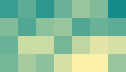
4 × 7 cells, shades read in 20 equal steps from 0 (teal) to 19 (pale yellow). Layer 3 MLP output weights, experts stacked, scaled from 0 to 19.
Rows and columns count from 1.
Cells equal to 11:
3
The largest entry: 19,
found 2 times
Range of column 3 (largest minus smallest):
13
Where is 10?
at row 2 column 3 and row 4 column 3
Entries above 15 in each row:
0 0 2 3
